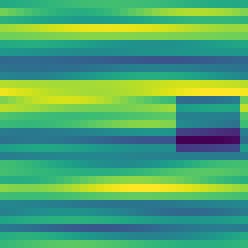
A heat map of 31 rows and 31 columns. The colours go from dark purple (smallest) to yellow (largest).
Ninth with the lowest average: middle right. Stripes: horizontal, repeating 3 times. Odd patch: lower, in the middle right. Grain: streaks across. Average level on the scale: 60%.
